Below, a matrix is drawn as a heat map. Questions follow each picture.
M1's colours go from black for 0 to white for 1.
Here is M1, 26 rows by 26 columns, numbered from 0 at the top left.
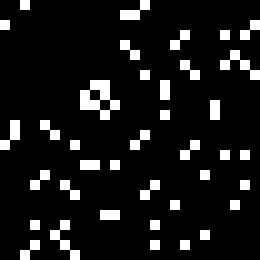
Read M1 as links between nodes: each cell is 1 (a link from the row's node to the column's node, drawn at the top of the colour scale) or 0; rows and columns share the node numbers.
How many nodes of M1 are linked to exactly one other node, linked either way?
0
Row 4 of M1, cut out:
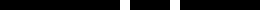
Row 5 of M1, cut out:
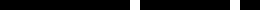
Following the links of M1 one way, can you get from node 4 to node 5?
yes
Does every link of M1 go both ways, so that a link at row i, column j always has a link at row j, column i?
yes
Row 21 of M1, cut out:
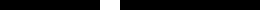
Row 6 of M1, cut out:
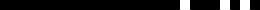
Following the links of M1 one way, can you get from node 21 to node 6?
no
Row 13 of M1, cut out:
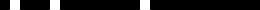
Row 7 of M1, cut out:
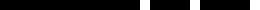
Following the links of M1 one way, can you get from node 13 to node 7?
yes
